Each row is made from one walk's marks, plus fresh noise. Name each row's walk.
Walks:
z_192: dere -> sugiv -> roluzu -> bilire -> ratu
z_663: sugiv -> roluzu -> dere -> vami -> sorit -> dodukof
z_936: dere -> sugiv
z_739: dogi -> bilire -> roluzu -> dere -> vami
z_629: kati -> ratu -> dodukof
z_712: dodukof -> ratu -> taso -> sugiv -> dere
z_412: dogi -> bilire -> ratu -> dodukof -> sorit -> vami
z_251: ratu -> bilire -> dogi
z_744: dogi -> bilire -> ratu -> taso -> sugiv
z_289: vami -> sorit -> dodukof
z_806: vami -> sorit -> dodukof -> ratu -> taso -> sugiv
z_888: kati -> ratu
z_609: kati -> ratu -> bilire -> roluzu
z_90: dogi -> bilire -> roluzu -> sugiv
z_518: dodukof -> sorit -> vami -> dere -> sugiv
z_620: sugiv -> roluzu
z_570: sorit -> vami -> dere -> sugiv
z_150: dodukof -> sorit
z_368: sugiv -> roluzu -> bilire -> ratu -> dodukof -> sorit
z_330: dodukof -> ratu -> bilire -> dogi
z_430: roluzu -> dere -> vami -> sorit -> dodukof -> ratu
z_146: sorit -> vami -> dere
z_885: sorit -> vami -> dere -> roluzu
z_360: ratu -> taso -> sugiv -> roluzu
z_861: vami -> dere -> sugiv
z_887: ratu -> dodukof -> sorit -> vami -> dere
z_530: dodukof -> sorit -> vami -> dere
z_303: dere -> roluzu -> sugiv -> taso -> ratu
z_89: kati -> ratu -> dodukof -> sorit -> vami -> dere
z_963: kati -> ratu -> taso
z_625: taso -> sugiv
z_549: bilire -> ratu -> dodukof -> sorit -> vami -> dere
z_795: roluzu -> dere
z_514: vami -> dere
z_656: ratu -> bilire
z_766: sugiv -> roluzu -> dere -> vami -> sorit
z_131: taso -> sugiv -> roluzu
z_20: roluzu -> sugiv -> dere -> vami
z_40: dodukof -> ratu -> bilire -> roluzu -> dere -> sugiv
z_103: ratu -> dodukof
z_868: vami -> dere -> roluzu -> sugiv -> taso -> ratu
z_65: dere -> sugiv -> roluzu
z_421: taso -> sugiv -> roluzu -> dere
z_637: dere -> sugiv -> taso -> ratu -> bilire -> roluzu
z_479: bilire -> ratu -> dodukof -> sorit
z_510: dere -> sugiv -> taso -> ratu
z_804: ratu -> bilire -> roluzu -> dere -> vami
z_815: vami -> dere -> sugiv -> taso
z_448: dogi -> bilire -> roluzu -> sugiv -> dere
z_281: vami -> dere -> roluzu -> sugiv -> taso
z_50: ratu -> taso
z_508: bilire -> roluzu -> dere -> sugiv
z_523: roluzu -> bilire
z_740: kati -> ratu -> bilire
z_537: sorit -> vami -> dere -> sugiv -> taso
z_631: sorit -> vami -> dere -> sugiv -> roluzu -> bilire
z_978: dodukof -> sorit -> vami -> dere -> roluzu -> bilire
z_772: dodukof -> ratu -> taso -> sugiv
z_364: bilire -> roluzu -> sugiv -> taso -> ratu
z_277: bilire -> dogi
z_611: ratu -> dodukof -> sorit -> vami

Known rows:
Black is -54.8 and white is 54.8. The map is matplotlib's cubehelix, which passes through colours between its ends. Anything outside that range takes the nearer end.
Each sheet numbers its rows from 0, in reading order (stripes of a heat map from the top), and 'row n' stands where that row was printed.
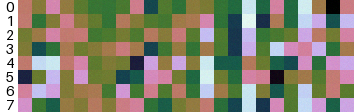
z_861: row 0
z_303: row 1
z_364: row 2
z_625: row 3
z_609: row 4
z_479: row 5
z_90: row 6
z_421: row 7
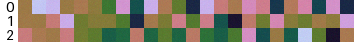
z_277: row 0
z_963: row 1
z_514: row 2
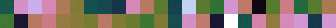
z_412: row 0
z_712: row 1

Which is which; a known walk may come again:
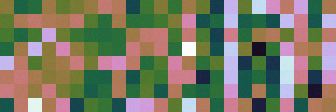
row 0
z_625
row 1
z_663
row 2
z_50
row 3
z_368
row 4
z_795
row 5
z_766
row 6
z_514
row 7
z_656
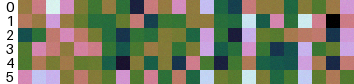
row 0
z_888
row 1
z_861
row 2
z_806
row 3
z_978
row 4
z_146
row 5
z_90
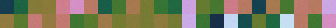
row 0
z_150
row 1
z_637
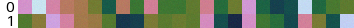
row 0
z_739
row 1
z_89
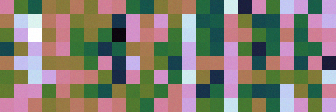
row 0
z_421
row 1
z_609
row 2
z_740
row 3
z_549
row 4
z_277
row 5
z_629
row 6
z_631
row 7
z_620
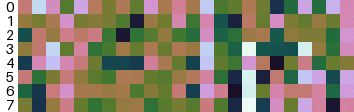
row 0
z_523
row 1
z_963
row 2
z_289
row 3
z_192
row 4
z_412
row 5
z_303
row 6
z_772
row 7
z_510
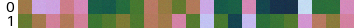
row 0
z_804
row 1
z_364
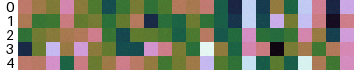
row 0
z_868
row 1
z_815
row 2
z_530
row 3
z_479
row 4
z_508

